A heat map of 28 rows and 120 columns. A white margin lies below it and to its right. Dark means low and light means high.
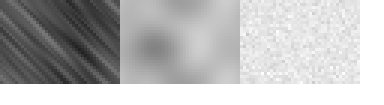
It is made of 1 by 3 panels. Panel 1,1: low, slanting down to the right. Panel 1,2: high, smooth. Panel 1,3: very high, fine-grained, faint in contrast.
